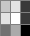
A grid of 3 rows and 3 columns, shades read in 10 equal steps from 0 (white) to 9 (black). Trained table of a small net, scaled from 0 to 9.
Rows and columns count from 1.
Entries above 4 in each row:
1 1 2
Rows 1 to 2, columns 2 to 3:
1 7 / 0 7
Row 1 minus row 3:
-3 -2 -2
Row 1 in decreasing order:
7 2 1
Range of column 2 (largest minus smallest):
3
